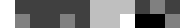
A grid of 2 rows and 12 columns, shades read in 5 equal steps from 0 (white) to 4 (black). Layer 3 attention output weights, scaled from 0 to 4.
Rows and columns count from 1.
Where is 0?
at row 1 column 1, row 2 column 1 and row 2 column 9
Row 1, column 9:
1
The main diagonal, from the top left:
0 2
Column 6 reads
3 3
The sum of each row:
26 25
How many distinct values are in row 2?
5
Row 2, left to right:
0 2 3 3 2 3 1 1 0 4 4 2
